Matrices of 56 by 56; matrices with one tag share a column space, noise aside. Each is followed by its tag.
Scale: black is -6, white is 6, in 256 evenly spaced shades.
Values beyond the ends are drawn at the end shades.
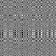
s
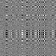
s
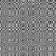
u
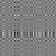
s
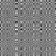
u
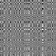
u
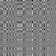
u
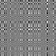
u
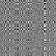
u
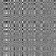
u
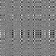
s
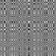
u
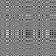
s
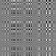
u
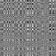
u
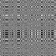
s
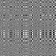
s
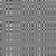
u
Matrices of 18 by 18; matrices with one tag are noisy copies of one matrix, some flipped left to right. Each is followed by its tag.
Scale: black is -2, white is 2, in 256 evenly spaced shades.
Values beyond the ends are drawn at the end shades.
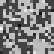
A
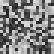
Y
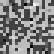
Y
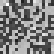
Y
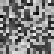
Y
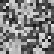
A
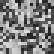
A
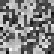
A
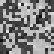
A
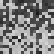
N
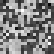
A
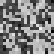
A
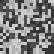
A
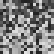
N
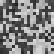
A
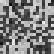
Y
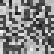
Y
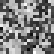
A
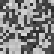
A
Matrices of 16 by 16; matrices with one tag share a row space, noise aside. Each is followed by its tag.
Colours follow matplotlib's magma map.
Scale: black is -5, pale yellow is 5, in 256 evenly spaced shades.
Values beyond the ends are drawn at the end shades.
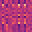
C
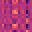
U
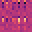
C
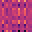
C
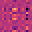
U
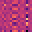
U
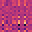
C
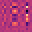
U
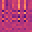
C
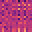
C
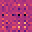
C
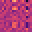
U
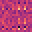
C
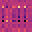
C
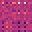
C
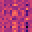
U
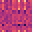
C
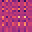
C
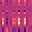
C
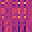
C
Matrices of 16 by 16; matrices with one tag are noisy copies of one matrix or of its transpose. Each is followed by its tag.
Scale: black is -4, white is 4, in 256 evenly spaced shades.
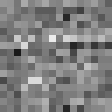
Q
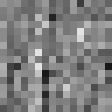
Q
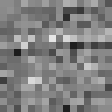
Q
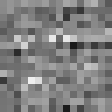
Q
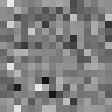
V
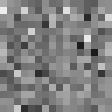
V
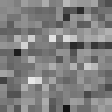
Q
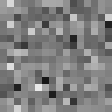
V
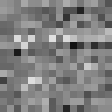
Q
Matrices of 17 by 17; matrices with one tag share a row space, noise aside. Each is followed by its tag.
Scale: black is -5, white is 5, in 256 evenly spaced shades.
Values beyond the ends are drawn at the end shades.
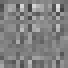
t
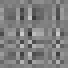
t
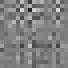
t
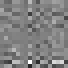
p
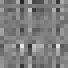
t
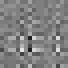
t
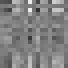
p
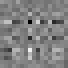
p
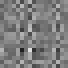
t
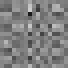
p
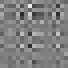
t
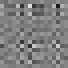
t
